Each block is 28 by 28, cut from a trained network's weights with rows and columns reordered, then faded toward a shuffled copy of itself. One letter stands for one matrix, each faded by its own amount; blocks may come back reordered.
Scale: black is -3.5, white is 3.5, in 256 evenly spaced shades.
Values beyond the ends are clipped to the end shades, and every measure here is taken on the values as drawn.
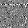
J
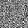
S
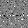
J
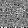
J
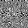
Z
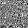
Z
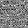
Z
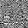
Z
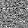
Z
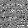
Z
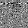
J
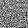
J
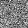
S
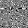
J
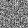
S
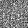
S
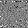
J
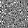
J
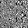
J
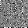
J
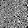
J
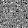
J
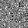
J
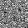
S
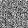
S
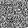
S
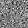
Z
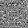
Z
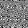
Z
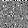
J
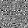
Z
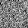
S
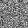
S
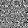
Z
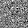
S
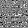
Z
